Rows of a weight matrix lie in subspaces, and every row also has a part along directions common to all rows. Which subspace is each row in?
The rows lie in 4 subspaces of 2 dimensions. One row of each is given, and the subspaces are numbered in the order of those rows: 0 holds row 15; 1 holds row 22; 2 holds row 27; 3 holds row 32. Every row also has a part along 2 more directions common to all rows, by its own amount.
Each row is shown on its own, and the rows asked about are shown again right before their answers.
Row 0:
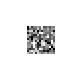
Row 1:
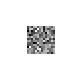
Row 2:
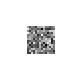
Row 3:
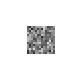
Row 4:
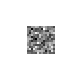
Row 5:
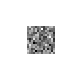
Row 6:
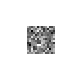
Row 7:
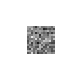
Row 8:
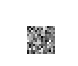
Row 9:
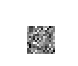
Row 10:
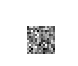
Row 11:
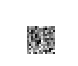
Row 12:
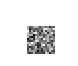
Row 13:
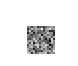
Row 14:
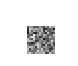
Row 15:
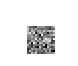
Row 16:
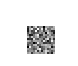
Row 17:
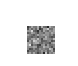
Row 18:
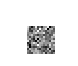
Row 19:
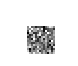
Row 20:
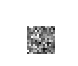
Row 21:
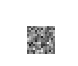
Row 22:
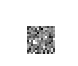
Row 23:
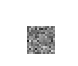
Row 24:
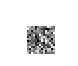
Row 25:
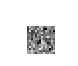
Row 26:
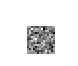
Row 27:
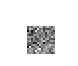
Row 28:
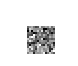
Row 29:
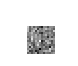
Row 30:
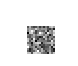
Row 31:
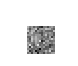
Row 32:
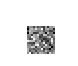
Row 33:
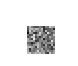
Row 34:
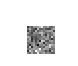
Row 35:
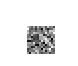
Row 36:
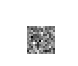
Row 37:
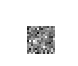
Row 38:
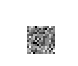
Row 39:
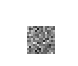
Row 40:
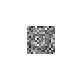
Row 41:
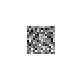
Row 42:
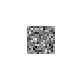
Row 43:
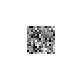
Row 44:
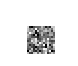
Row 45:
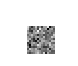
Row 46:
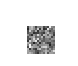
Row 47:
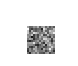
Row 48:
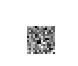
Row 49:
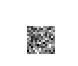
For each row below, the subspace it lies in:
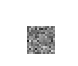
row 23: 1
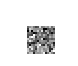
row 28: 3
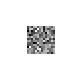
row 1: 2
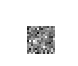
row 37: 1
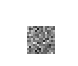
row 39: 2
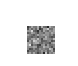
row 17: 1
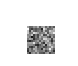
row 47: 3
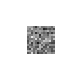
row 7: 0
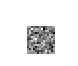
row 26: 0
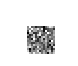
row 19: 3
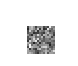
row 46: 1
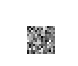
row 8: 3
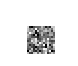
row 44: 0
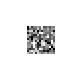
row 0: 2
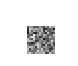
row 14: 3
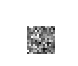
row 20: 0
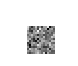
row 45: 1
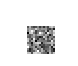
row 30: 3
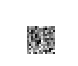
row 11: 2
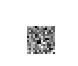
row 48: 2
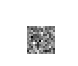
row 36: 2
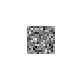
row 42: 0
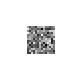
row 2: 0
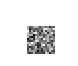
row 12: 3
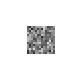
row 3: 3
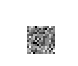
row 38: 1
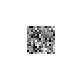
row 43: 0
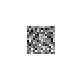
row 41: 1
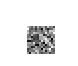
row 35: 3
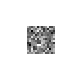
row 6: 1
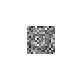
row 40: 1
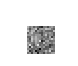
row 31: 2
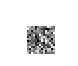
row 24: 3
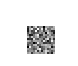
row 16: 2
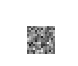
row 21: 3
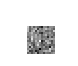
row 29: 2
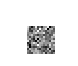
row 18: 1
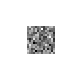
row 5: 1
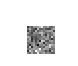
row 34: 2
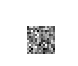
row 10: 0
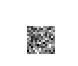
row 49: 2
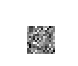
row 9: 1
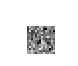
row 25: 2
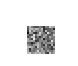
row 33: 3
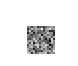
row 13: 0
